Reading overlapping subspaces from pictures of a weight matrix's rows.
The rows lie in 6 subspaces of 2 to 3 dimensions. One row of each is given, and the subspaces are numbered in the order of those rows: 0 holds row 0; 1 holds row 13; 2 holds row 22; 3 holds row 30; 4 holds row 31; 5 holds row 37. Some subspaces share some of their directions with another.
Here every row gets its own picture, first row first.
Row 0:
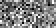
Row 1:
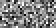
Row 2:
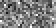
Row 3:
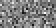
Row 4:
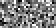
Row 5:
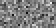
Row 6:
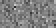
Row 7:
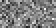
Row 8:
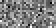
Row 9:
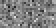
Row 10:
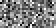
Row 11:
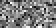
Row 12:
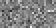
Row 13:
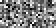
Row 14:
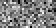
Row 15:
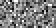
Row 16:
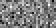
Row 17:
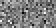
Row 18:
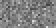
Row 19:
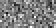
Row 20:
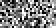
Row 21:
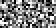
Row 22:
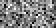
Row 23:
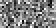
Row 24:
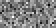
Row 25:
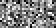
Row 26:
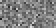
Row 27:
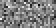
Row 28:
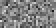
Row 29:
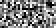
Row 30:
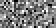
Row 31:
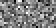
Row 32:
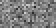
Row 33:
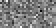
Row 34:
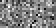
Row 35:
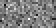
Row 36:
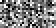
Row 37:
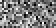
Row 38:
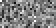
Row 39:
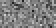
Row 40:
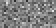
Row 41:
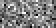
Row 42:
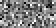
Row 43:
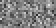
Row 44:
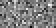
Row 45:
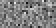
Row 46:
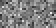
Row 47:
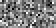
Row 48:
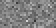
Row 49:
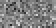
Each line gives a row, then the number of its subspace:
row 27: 5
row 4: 4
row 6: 1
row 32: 0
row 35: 2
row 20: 2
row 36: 1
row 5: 4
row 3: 2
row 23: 3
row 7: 3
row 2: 2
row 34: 1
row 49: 2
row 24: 0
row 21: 4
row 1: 0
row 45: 3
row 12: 5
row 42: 5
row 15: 3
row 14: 5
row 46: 3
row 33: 4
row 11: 3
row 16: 0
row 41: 2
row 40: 5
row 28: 5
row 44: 3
